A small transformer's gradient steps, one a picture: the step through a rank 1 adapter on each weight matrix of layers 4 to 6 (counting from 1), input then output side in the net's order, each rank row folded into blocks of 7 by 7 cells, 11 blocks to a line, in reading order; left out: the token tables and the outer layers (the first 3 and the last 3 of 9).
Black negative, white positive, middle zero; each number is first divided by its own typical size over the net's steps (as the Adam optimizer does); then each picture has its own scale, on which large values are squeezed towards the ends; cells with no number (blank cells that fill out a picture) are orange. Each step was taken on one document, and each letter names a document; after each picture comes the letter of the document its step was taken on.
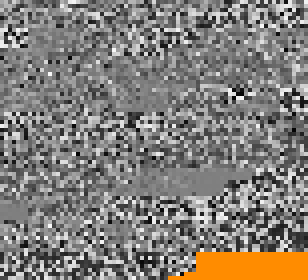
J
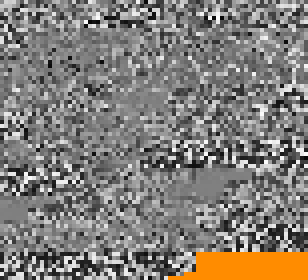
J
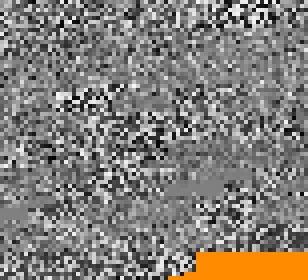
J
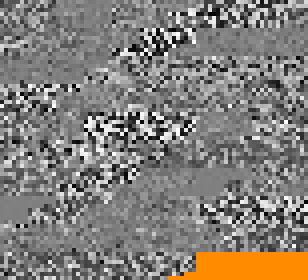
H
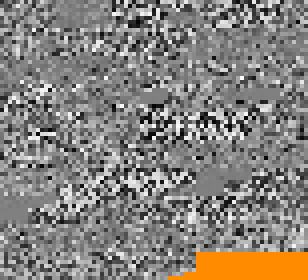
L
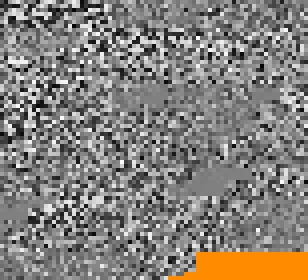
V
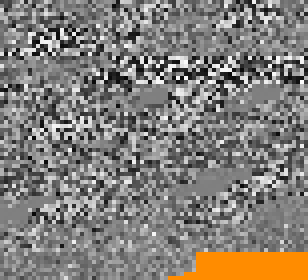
L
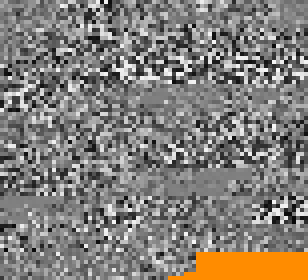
V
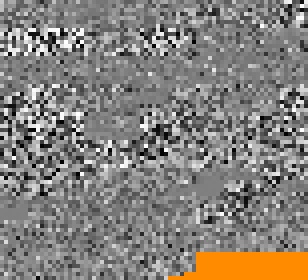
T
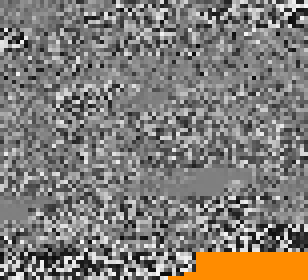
J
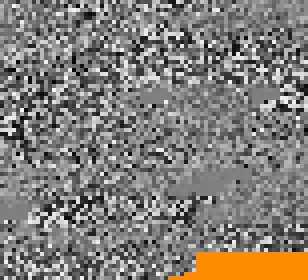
V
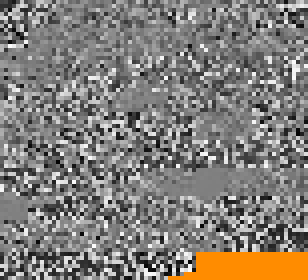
J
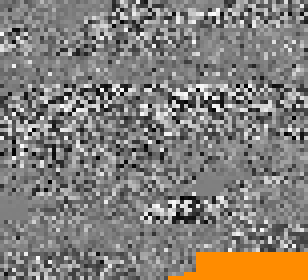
T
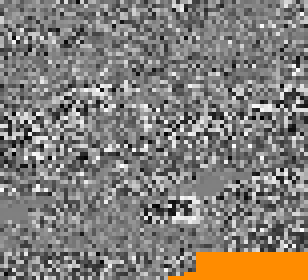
T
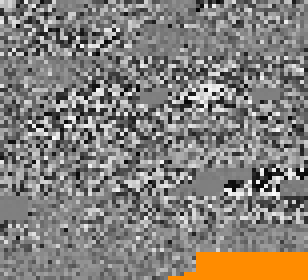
L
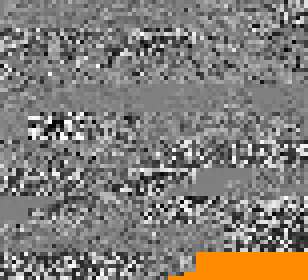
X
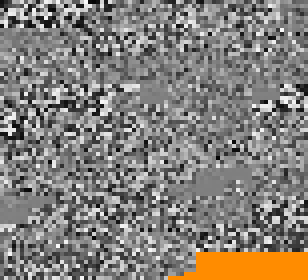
V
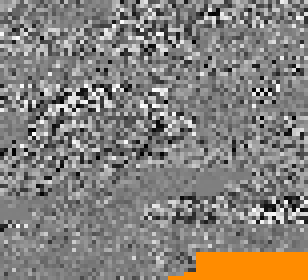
T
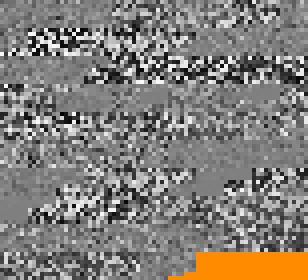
L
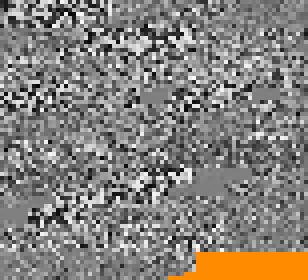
V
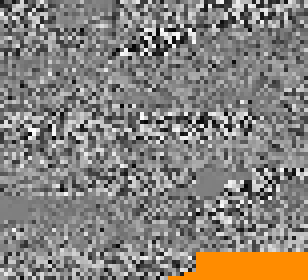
H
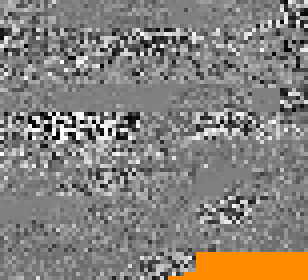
X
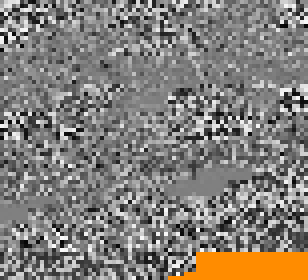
J
